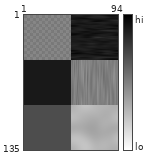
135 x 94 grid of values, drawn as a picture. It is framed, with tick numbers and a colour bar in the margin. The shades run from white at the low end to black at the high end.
The table splits into 3 rows of 2 panels. Panel 1,1: middling, checkered, faint in contrast. Panel 1,2: very high, streaked across, faint in contrast. Panel 2,1: very high, flat. Panel 2,2: middling, streaked downward, faint in contrast. Panel 3,1: high, flat. Panel 3,2: low, smooth, faint in contrast.
